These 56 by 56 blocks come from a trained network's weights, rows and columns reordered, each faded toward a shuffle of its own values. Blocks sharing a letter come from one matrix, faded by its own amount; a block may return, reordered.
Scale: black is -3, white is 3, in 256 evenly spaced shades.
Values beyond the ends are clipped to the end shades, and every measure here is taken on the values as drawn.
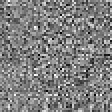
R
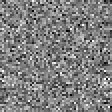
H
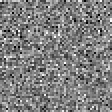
H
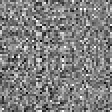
R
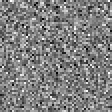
H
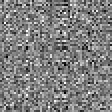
R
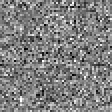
H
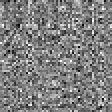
R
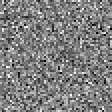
H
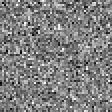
H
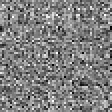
R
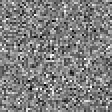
H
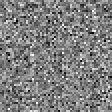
H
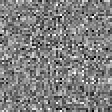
R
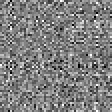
R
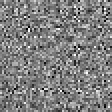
R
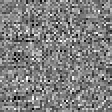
R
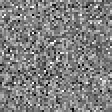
H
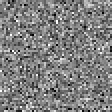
H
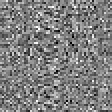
R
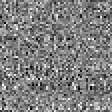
R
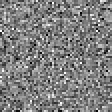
H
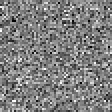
H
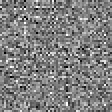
R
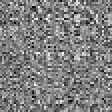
R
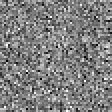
H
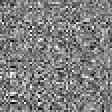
R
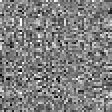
R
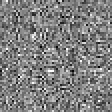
R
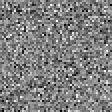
H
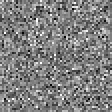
H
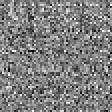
R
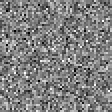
H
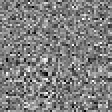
R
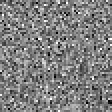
H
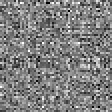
R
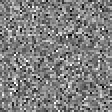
H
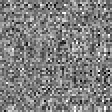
R
